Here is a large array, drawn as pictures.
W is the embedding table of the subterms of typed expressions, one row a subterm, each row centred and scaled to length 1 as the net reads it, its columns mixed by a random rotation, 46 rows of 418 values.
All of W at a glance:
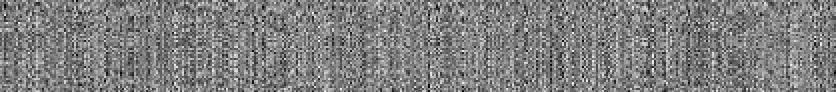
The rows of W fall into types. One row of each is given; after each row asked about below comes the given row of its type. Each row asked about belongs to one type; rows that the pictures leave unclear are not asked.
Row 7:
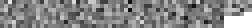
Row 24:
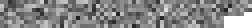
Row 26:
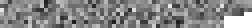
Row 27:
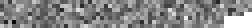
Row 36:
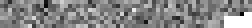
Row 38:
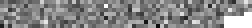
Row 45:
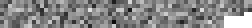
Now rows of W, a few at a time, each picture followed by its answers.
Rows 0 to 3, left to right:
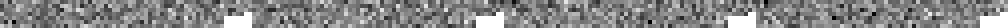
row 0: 27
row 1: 36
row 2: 36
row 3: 27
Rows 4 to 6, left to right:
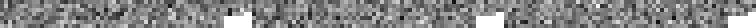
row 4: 27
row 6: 38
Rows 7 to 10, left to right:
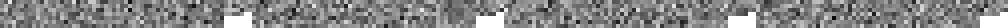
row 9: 26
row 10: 24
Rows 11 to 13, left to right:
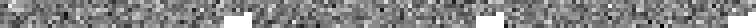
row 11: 45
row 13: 38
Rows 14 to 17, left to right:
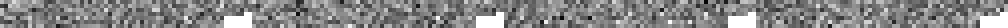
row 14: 26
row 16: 38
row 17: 36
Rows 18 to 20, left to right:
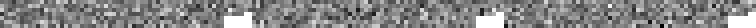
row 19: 27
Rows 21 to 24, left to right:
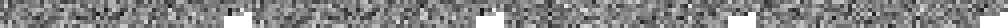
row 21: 27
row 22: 27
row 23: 36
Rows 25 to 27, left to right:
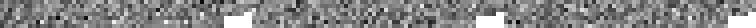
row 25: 38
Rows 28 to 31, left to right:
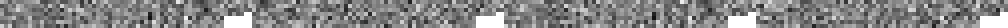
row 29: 24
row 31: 26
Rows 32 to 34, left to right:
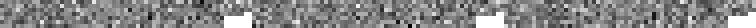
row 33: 38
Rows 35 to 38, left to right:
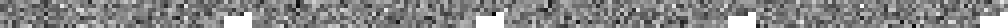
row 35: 36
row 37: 26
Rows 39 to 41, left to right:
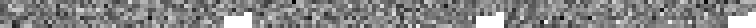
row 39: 45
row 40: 7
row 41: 38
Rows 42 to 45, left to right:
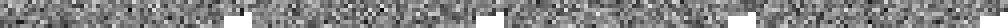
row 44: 45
